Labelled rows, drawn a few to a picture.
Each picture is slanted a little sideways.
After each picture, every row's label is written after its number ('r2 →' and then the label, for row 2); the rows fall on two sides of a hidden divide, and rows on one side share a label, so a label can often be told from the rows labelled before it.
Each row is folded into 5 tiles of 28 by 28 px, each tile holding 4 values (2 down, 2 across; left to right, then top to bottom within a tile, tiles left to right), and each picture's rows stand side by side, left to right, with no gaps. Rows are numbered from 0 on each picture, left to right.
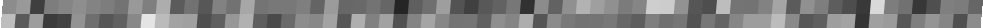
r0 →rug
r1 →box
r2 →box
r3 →box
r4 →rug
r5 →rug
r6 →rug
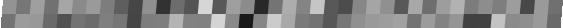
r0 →rug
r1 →rug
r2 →rug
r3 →rug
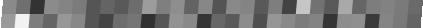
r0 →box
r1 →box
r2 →rug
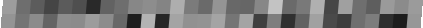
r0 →box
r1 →rug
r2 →rug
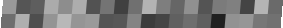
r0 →box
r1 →box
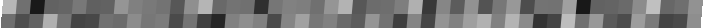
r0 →box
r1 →box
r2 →box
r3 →box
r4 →rug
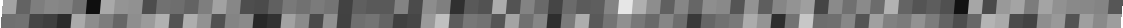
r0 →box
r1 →box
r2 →box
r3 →box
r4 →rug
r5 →box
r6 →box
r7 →rug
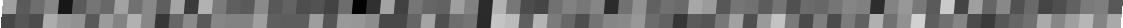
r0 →box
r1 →rug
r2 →box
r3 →rug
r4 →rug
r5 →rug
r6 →rug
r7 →box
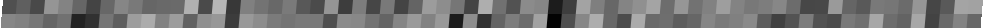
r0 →box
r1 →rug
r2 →box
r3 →box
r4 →rug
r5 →box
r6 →rug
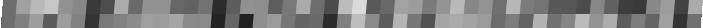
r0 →rug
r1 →box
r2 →rug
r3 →rug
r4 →box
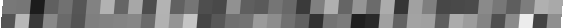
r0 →box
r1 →box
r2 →box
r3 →box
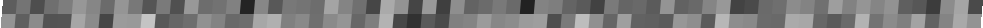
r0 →rug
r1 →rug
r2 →box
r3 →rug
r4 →box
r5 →box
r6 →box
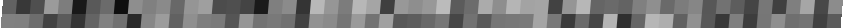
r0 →box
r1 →box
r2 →rug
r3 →rug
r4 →box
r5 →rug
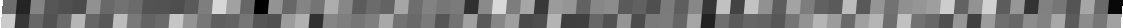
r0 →rug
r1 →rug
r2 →box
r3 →rug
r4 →box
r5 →box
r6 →rug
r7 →rug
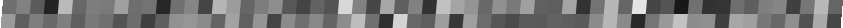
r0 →rug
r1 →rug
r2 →rug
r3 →box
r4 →box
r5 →rug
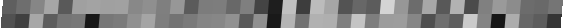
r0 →rug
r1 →rug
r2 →rug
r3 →box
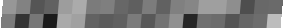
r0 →rug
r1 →rug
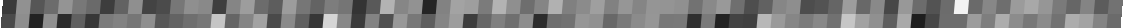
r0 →box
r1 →rug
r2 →box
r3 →rug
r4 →rug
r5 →rug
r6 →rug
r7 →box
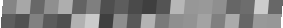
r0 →rug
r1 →rug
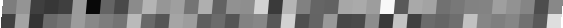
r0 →box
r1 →rug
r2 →rug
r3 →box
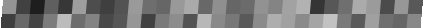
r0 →box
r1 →rug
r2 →box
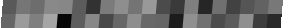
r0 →box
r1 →box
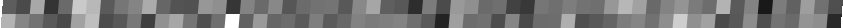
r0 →rug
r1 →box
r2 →rug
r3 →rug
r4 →rug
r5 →box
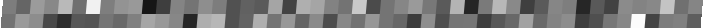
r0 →rug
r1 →rug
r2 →rug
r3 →rug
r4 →rug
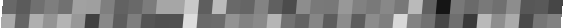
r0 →rug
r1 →box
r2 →rug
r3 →rug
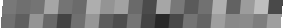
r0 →rug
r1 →rug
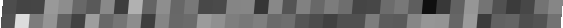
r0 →box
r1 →box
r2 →box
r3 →box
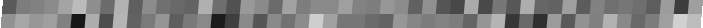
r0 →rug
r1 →box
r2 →rug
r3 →box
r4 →box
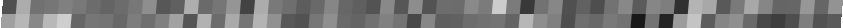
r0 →box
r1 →rug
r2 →box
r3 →rug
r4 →box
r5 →box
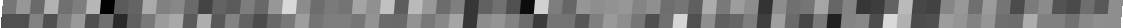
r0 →rug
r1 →box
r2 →box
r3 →rug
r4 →rug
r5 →rug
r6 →box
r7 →box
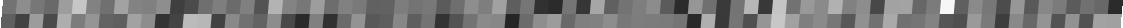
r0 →rug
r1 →box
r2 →rug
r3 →rug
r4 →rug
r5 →rug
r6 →box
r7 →rug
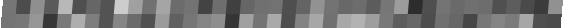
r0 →rug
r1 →box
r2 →rug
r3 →box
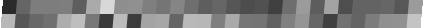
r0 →rug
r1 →box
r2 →box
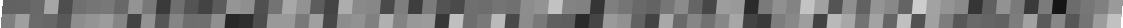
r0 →box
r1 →rug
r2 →rug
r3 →rug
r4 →box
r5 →rug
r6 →rug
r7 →box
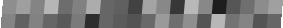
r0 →rug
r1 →box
